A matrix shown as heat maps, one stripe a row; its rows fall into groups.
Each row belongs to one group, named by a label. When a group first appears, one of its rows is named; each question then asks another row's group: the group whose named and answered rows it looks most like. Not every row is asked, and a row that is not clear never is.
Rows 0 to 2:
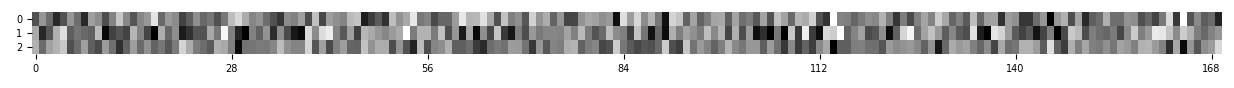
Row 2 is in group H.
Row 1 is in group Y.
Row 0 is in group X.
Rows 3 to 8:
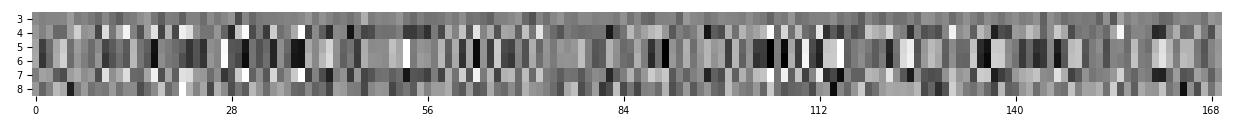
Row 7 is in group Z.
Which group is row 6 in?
Y
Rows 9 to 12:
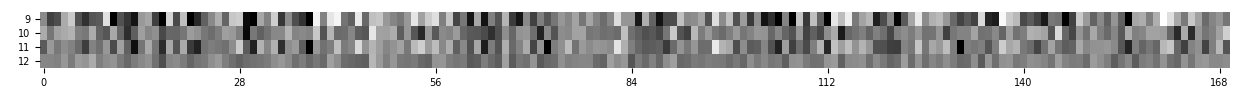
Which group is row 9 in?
Y
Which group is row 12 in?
H
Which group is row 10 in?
H
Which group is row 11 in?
Y
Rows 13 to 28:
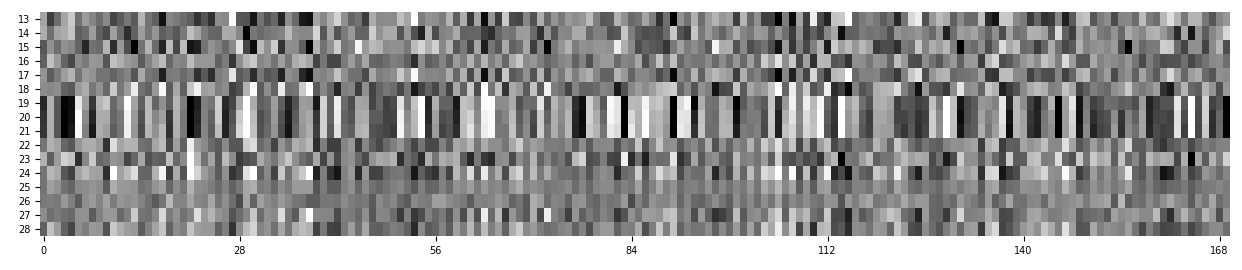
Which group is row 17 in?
Y
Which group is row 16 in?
Z
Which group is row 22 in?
Z
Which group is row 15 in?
Y
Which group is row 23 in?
H
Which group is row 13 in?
Y
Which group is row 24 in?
Z
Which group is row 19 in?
X
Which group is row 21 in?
X
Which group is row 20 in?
X
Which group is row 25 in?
Z
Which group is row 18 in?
Z
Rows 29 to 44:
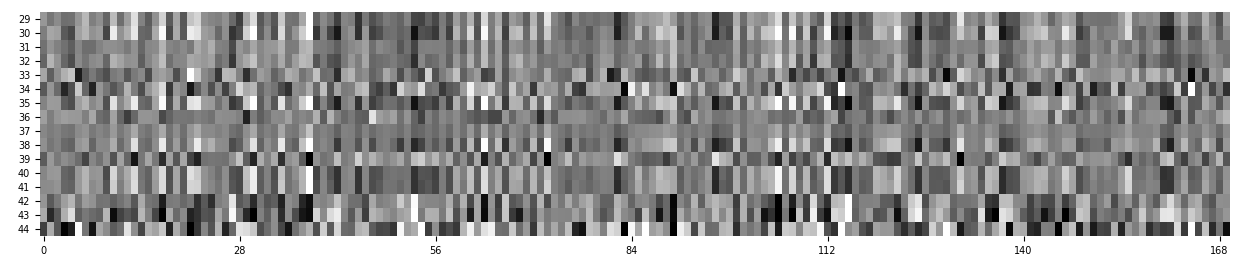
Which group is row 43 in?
Y
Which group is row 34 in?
X
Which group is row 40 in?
Z
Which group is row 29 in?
Z
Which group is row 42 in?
Y
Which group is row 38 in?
Z
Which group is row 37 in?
Z
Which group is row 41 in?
Z
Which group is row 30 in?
Z
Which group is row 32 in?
Z
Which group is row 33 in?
H
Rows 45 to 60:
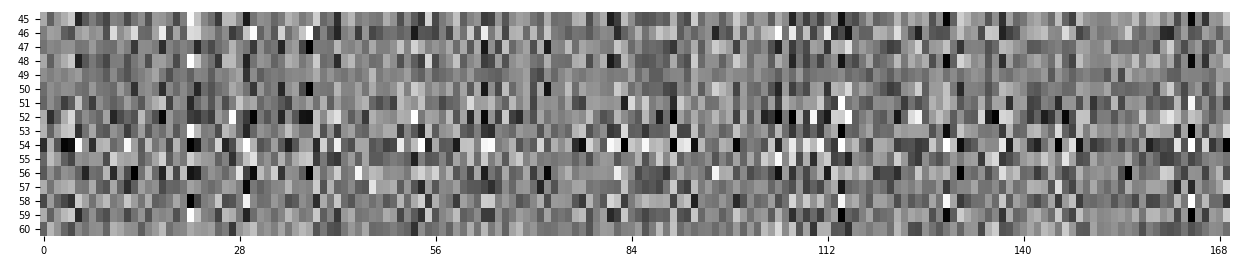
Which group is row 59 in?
H
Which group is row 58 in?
X
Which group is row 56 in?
Y
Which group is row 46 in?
Z
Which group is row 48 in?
H
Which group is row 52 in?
Y
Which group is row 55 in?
Z
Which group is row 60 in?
Z
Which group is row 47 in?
Y
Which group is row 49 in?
H
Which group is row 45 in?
H
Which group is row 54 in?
X
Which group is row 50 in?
Y
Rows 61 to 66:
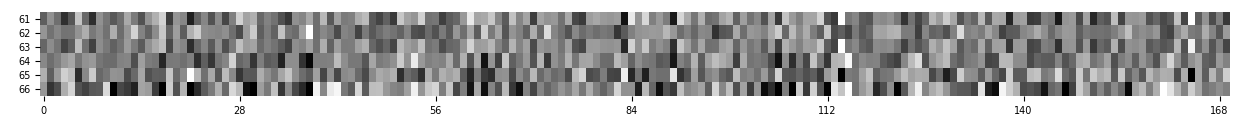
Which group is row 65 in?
H
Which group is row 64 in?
Y
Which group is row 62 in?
Z
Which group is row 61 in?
X
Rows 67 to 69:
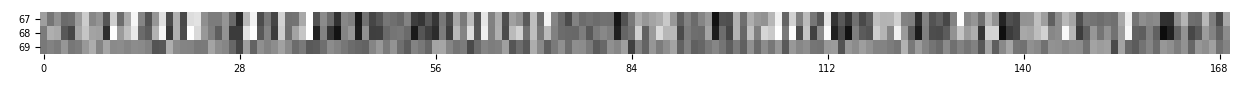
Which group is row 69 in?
H
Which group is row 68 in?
Z
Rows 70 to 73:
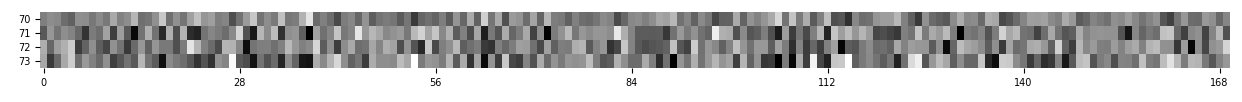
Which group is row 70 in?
Z
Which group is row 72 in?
H
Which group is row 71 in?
Y
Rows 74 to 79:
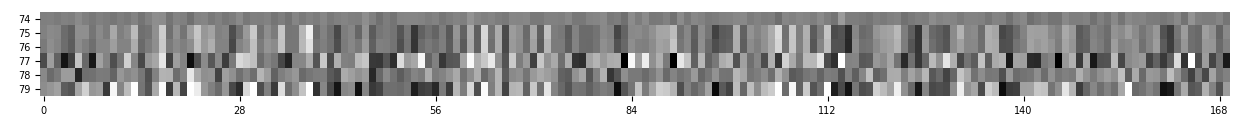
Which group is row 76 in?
Z
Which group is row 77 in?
X
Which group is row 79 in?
Z
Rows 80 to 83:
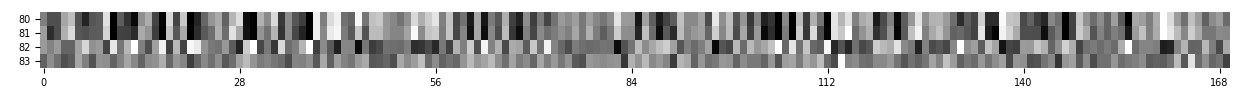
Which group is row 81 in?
Y
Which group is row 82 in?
Z
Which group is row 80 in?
Y
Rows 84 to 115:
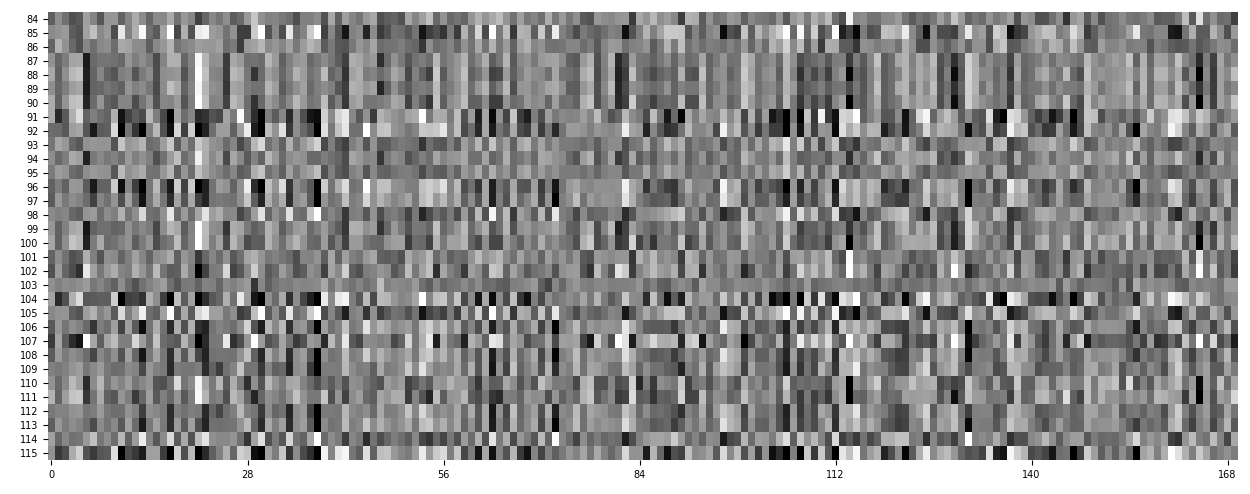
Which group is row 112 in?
Y
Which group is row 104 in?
Y
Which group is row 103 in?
H
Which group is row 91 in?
Y
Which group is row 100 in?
H
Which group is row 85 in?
Z
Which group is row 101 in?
X
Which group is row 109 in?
Y
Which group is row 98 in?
Z
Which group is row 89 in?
H
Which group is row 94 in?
H
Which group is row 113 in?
Y
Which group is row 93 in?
Z
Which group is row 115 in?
Y
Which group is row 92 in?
Y
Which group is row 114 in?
Z
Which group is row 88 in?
H
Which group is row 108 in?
Y
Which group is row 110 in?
H
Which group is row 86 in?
Z
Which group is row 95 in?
Z
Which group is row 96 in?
Y
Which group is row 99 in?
H
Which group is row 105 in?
Z
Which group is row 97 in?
Y
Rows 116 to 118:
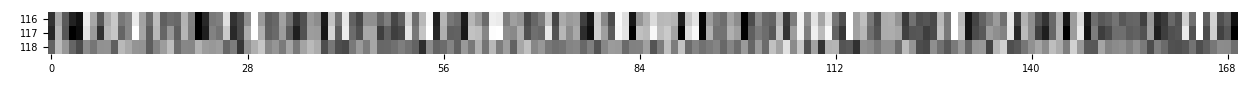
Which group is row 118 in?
Z
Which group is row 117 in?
X
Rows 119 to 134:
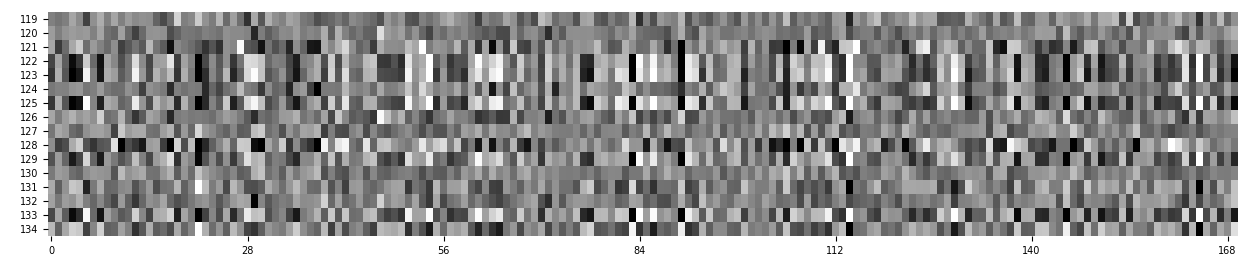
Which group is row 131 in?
H
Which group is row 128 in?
Y
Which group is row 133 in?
X
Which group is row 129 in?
X
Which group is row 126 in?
H
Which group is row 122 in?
X
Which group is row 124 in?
Y
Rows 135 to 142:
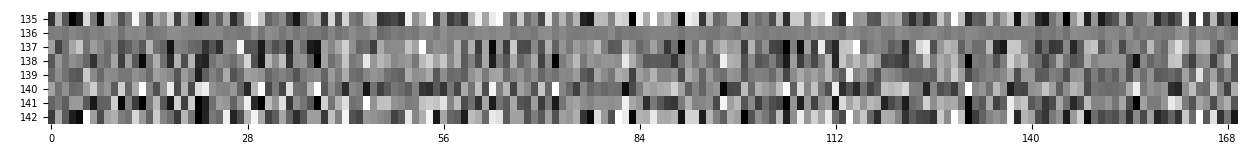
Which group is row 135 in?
X
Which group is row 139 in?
X
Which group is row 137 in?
Y
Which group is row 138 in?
Y
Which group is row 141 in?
Y
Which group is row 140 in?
Z
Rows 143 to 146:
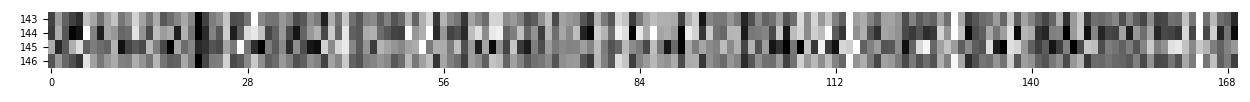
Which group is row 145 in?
Y
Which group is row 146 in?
X
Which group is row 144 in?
X
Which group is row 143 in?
X
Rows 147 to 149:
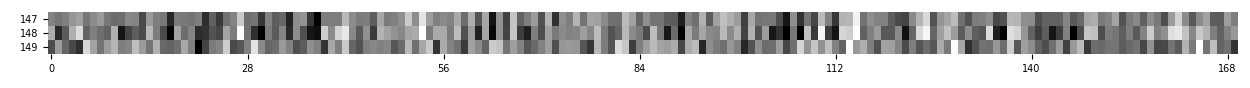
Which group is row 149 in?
X
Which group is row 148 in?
Y
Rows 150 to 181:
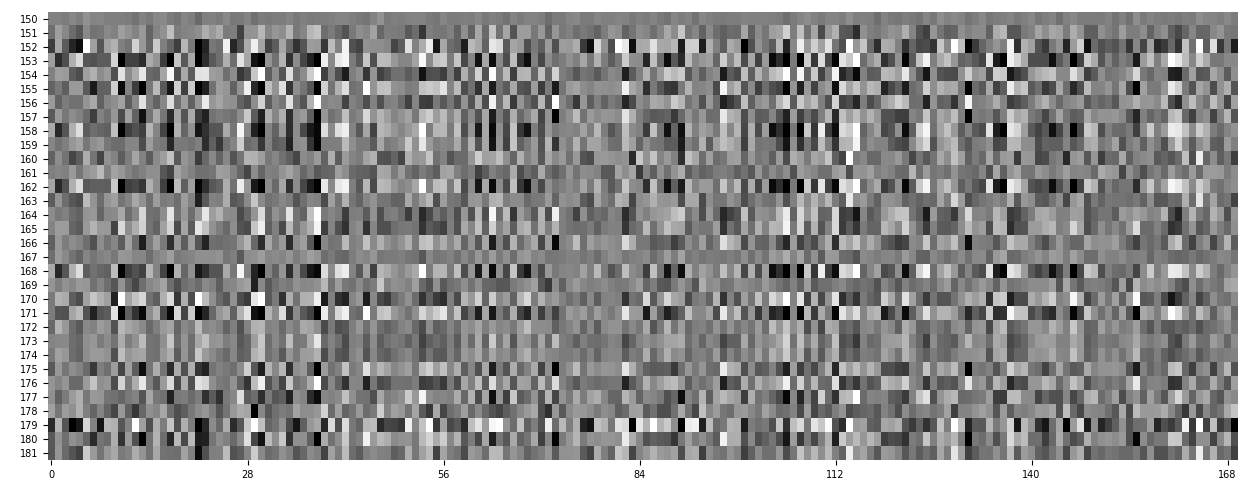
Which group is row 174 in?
Z
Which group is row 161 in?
H
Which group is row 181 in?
X
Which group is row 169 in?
H
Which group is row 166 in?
Y
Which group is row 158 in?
Y
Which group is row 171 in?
Y
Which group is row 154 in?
Z
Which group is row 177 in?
Y
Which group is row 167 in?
Z
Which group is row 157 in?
Y
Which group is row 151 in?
Z
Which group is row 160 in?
X
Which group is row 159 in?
Y
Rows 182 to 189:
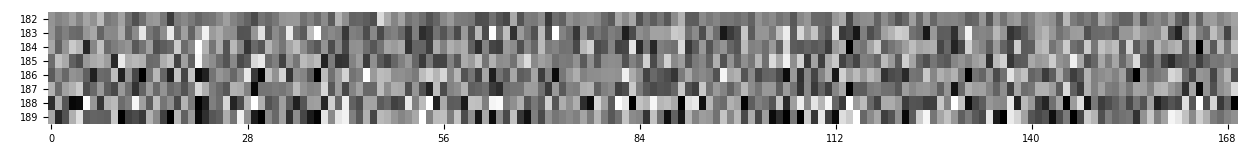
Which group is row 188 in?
X
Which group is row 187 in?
H
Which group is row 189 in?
Y
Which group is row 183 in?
Z
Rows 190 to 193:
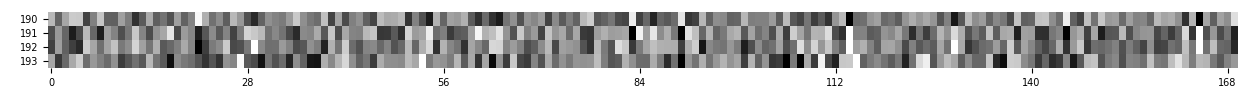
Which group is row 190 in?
H
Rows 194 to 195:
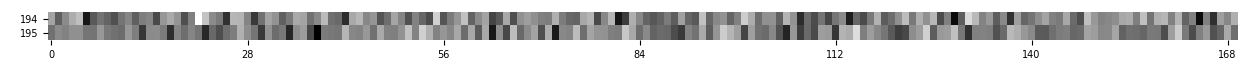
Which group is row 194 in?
H
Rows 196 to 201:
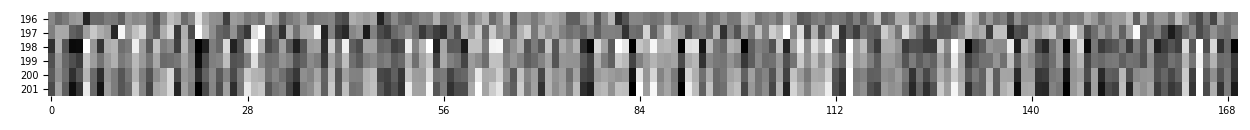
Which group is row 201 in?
X
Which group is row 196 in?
H
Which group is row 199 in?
X
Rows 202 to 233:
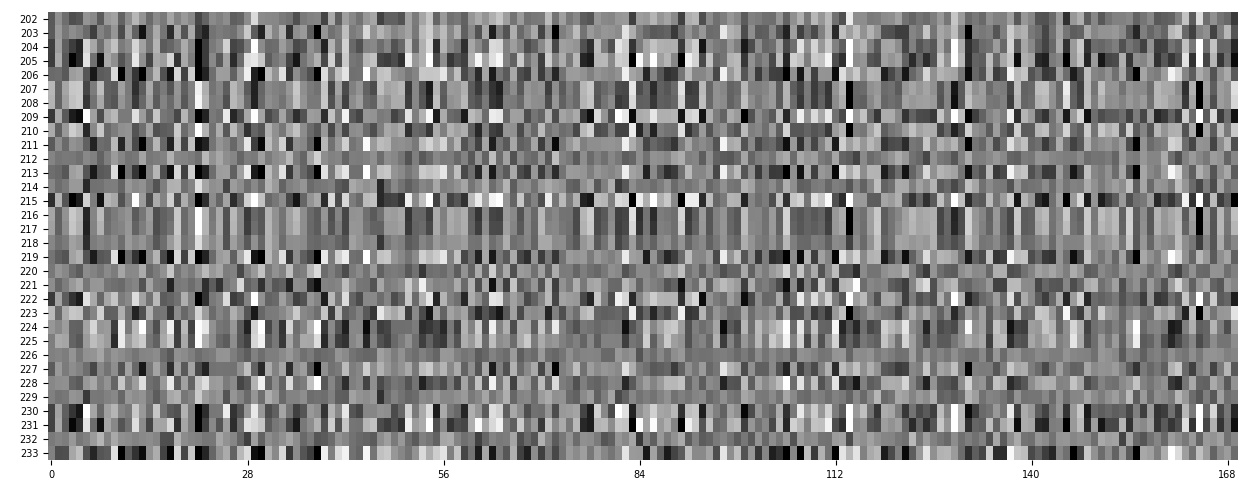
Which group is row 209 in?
X
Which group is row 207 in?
H
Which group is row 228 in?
Z
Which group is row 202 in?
X
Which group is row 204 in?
X
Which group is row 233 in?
Y
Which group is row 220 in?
Z
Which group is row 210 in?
H
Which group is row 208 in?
H
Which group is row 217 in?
H
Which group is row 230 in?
X
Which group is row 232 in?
H
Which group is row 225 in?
Z
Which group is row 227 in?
Y
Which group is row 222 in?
X
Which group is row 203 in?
Y
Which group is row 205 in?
X
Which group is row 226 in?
H
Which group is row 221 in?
Y
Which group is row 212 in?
Z
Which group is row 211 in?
Y
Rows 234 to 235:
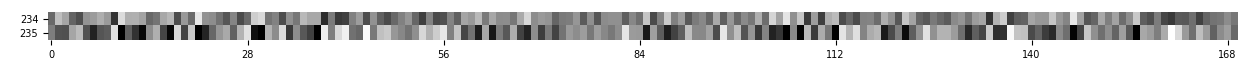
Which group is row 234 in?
Z
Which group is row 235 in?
Y
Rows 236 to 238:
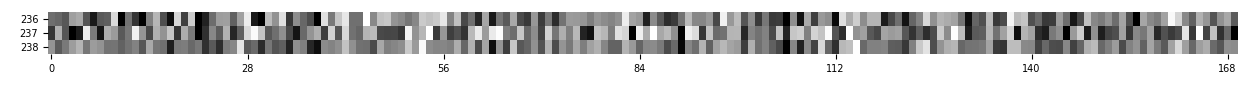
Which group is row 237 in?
X
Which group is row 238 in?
Y
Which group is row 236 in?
Y
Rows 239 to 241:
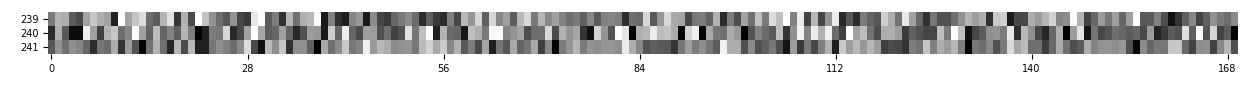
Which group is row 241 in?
Y
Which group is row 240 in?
X
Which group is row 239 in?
Z
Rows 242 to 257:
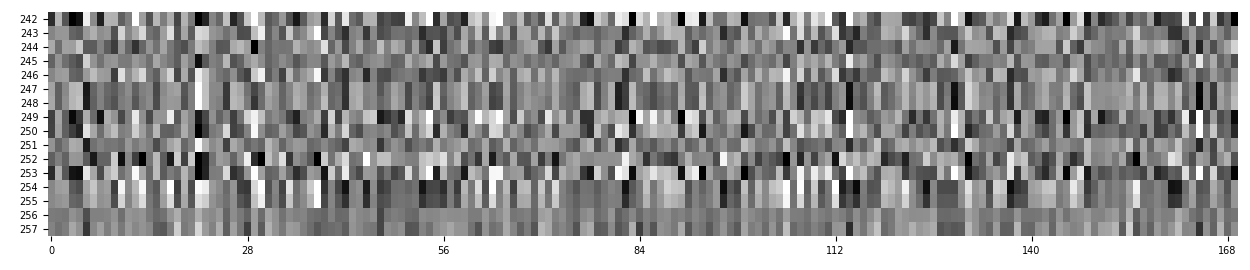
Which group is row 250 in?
X
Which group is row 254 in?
Z
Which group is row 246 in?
Z
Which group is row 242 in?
X
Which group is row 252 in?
Y
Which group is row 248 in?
H
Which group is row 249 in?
X
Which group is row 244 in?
H
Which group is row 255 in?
Z
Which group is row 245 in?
X
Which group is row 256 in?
H
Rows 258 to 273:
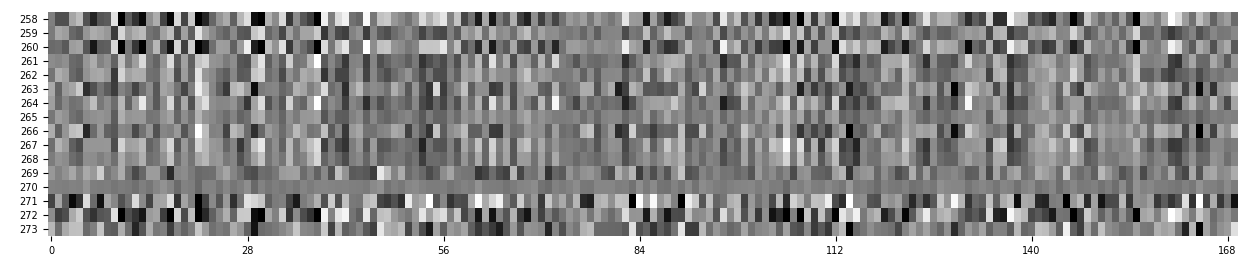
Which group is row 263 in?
H
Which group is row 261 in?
Z
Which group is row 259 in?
Z
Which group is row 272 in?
Y
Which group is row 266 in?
H
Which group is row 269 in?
H
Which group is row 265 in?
Z
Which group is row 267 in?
Z
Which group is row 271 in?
X
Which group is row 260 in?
Y
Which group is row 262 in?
Z
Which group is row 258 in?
Y
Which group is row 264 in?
Z
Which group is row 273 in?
H
